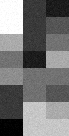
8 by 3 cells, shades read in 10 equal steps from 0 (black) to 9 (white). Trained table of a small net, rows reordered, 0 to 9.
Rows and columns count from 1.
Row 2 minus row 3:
3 0 -1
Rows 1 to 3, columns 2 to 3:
2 1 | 2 3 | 2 4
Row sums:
12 14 12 11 13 9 15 14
